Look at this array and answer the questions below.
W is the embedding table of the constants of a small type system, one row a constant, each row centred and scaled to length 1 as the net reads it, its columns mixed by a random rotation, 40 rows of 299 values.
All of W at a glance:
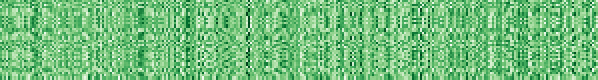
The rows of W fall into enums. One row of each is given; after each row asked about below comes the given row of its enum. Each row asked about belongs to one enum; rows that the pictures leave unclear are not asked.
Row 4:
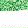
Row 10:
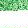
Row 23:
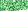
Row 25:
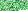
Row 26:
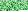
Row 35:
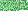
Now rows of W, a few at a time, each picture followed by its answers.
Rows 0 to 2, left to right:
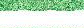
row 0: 10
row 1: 35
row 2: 25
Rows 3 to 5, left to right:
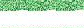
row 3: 35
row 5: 4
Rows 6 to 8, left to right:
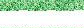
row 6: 26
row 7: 26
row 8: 10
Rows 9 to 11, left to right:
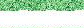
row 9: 25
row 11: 25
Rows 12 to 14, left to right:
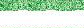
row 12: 10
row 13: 10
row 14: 35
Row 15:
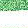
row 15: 35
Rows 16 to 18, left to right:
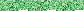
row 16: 25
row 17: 4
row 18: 26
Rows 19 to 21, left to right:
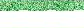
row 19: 26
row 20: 35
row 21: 10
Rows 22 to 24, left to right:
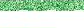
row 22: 35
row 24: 10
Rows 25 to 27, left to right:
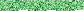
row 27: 4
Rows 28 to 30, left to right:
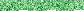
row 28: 26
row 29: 23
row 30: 10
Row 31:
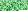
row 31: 26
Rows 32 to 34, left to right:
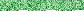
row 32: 26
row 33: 10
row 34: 35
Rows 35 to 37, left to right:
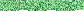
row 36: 26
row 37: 4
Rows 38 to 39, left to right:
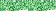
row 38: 23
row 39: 23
